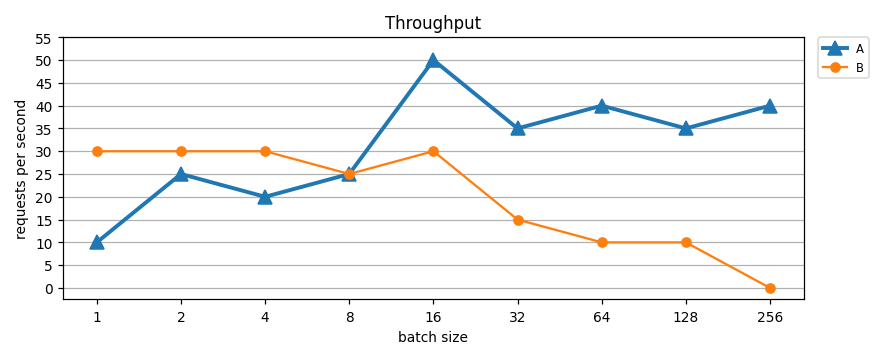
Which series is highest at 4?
B
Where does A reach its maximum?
16
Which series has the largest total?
A
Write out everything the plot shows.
Title: Throughput
x-axis: batch size, ticks 1 2 4 8 16 32 64 128 256
y-axis: requests per second, ticks 0 5 10 15 20 25 30 35 40 45 50 55
Legend: A, B
Values:
A: 10 25 20 25 50 35 40 35 40
B: 30 30 30 25 30 15 10 10 0
